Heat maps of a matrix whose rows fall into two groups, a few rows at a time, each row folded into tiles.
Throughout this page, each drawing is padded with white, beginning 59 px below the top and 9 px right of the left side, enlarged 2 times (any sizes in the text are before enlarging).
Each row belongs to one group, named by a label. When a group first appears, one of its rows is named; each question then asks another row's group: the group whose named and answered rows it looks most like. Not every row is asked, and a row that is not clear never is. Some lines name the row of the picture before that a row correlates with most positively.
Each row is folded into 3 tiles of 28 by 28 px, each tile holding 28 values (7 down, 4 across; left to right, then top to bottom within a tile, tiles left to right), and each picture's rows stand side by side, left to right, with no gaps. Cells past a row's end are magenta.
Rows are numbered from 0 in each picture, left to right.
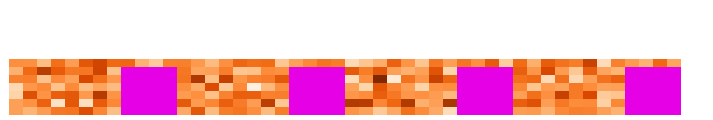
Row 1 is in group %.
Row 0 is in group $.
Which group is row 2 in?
$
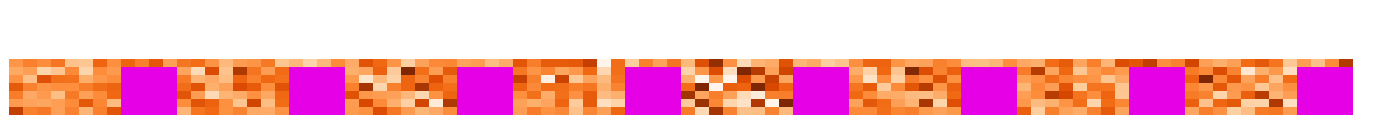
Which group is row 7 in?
%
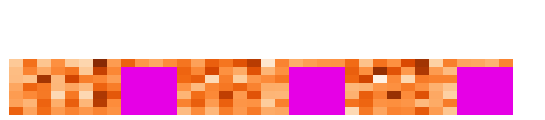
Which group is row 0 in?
$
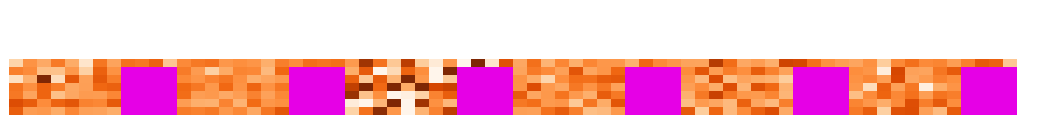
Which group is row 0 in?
$
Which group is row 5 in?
%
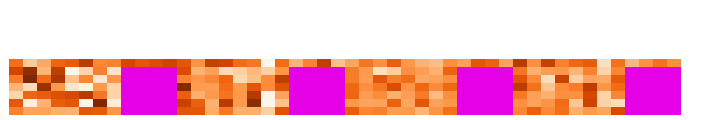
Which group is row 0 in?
%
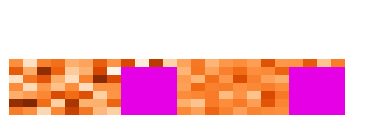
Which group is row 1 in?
$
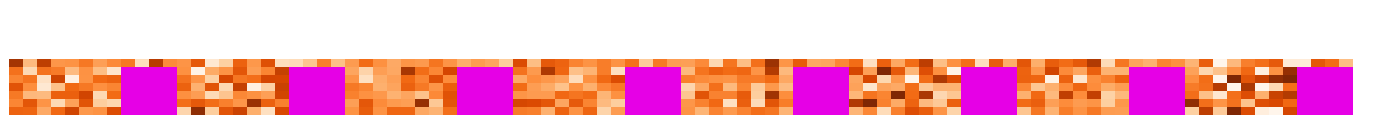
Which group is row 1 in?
%
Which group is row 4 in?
$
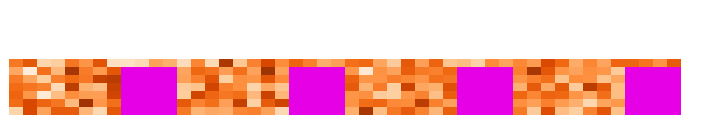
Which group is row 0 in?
%
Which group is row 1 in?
$
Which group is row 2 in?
%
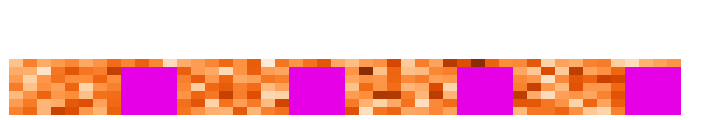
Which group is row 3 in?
%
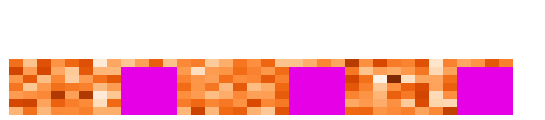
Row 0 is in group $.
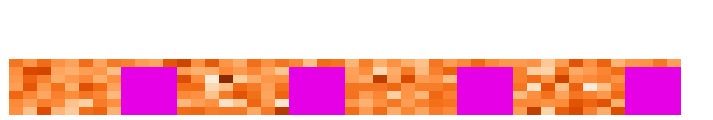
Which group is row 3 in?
%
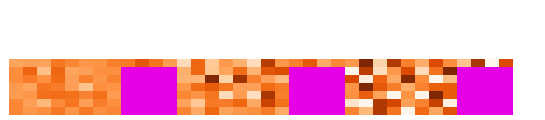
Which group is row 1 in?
$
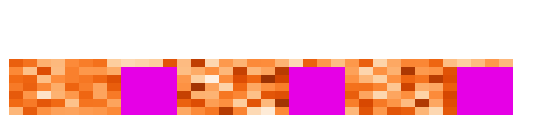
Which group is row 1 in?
%
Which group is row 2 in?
%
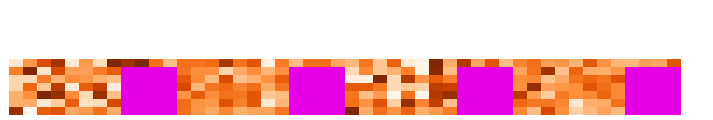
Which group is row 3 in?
%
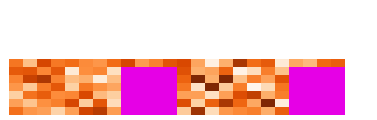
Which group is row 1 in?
%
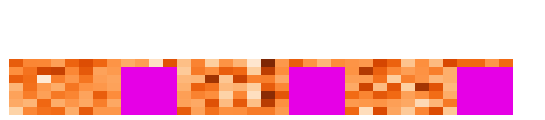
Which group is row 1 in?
$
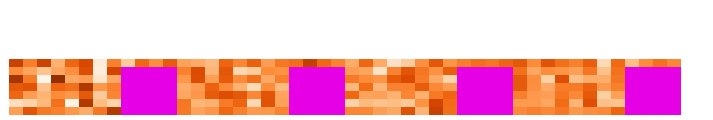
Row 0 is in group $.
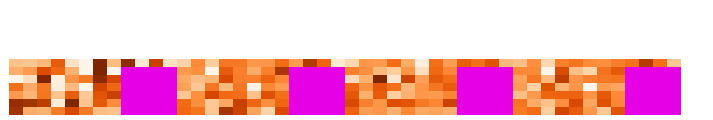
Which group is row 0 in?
$
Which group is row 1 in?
%
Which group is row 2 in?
$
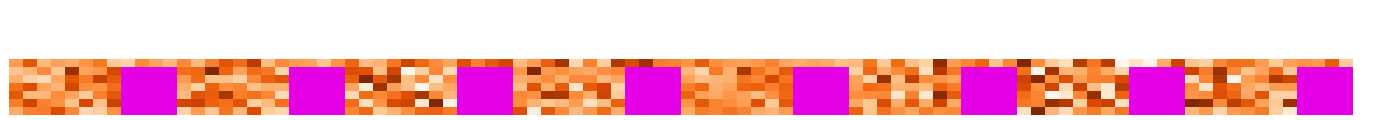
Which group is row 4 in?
%
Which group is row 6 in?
%
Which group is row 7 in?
$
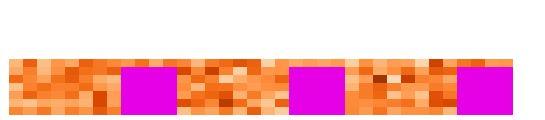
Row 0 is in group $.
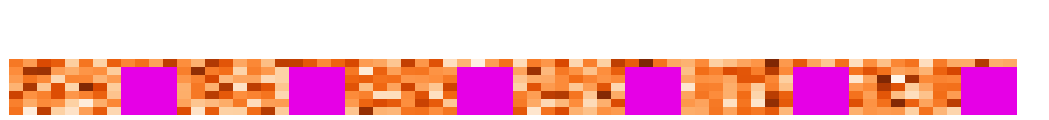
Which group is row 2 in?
%
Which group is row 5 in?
$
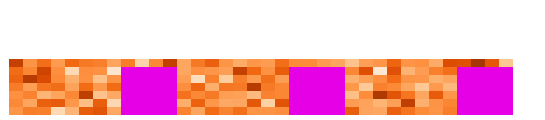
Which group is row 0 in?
%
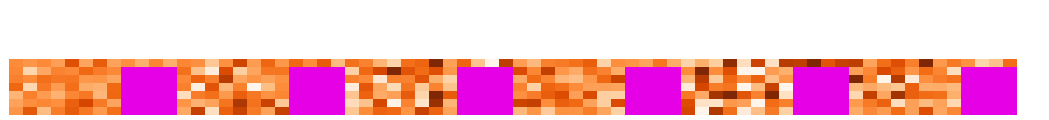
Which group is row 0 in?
%
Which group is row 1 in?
%
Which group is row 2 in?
$
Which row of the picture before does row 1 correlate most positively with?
2
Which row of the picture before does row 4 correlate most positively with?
2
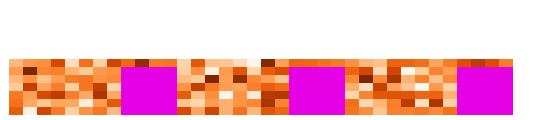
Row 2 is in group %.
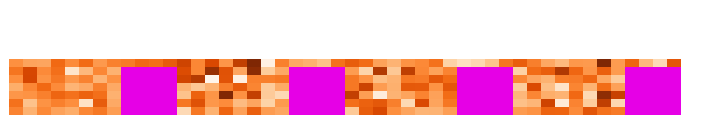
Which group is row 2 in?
%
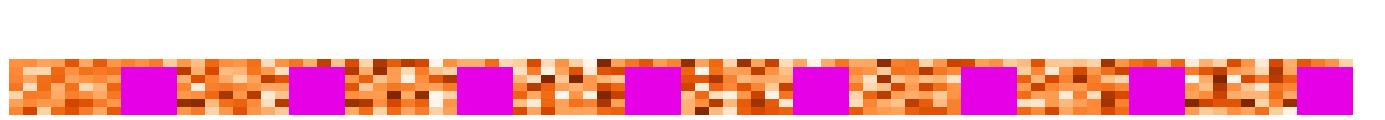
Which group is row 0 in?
%
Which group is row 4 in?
%
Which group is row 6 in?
$
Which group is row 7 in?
$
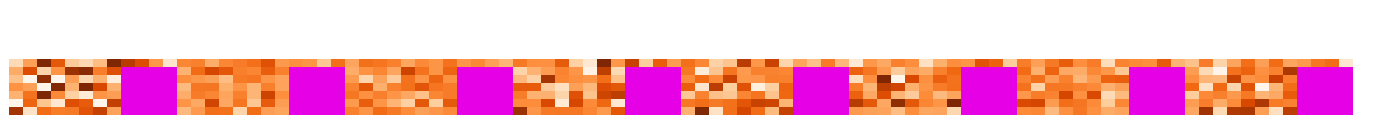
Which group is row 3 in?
$
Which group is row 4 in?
%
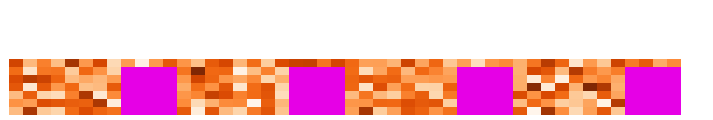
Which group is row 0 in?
%
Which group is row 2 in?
%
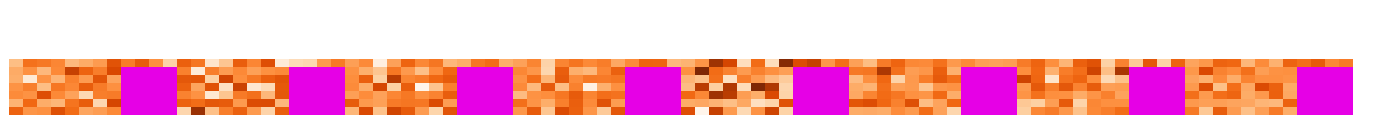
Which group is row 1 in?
%
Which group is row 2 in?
%
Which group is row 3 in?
%
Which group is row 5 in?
$
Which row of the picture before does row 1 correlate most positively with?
2
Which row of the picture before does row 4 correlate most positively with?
3
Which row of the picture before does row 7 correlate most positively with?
3
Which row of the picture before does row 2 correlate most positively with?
2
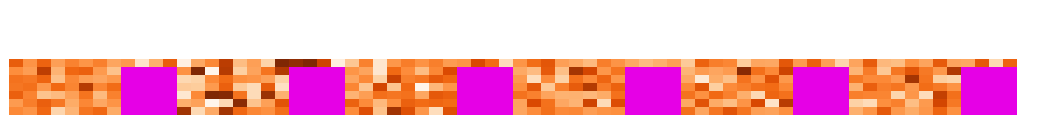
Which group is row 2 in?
%
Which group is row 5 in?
$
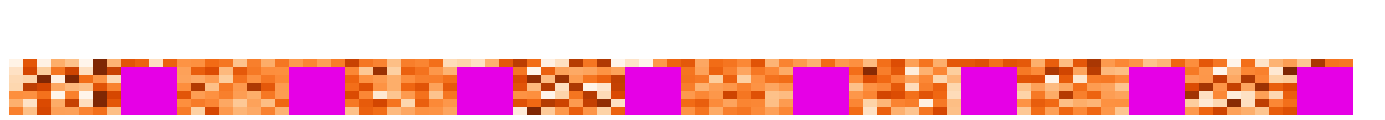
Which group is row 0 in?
$
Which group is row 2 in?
%
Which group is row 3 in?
%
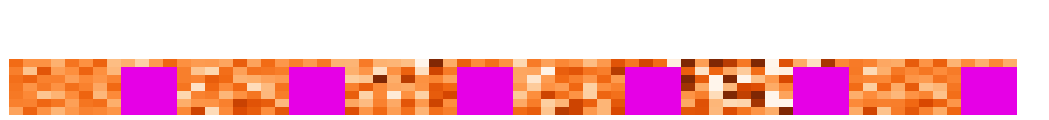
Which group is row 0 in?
%
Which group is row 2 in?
$
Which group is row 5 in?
%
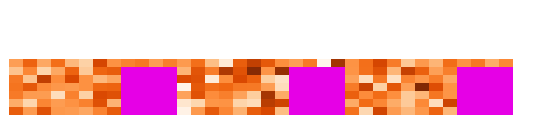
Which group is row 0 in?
$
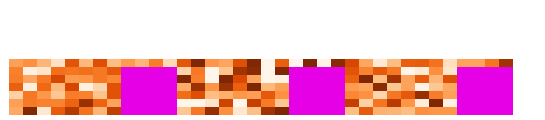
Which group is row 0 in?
%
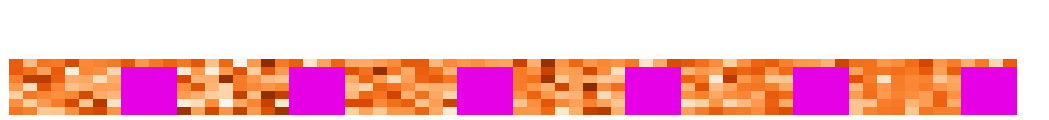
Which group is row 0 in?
%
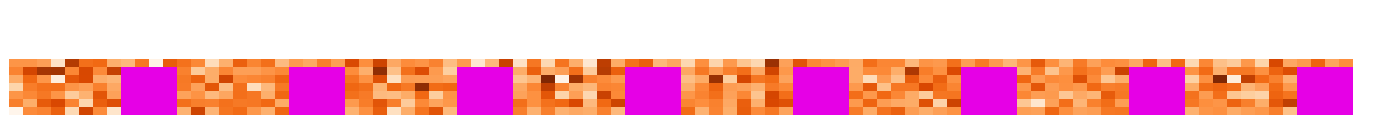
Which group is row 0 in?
$
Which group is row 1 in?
%
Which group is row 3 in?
$
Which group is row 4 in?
$
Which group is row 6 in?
$
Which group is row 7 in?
$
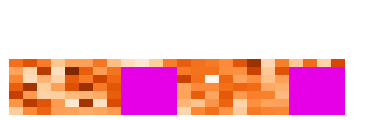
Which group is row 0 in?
%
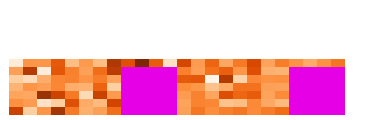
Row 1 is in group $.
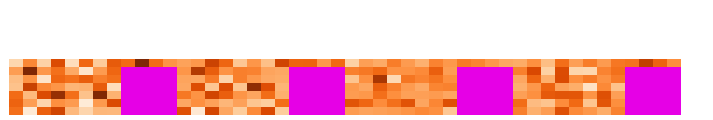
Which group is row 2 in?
$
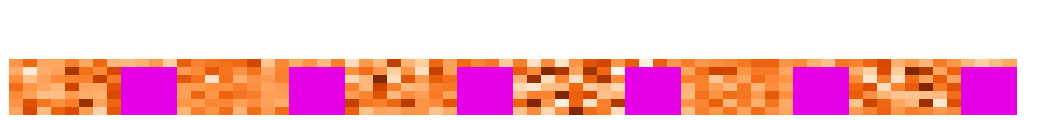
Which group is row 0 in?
%
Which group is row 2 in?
$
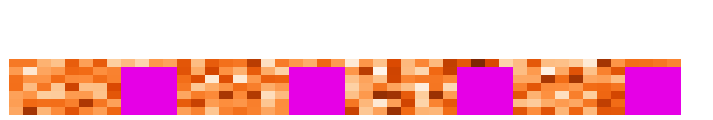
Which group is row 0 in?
%
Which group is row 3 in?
$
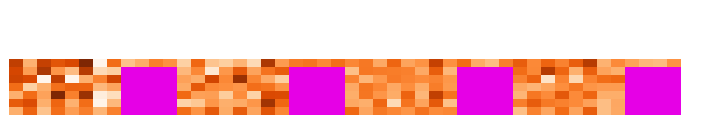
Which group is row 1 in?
$
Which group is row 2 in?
$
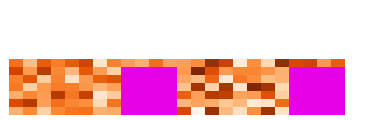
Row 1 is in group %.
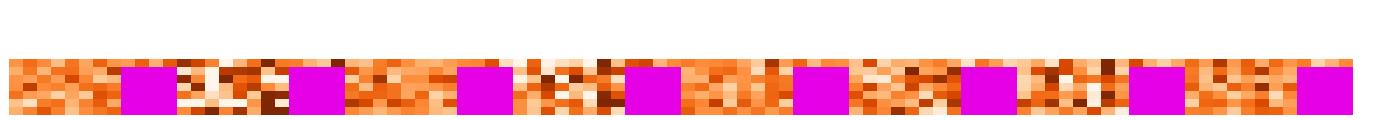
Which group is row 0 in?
$
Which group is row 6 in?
$
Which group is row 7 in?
%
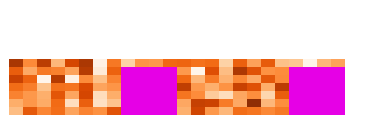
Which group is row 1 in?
%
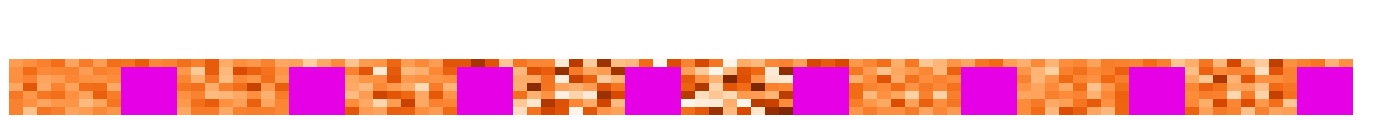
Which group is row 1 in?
%
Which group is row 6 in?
%
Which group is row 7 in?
$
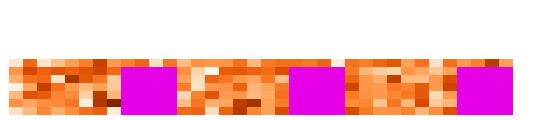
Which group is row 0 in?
$
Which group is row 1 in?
%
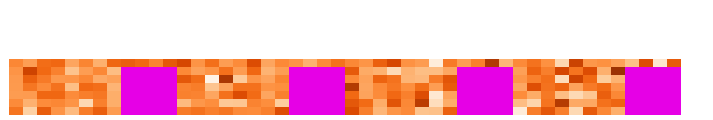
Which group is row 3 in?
$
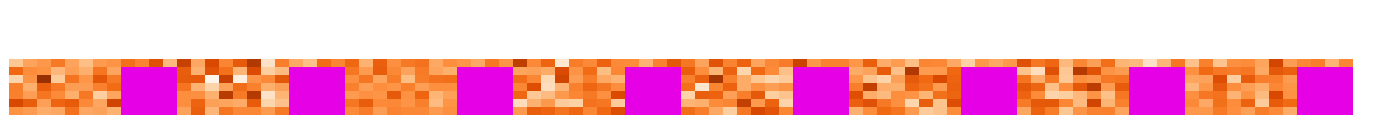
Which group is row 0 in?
$
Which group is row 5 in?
%
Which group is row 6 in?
%
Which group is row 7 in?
$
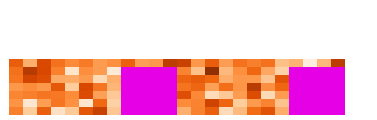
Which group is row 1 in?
%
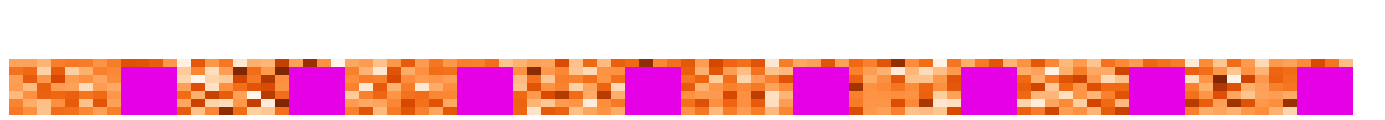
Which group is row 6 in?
$
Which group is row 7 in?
$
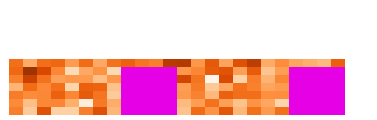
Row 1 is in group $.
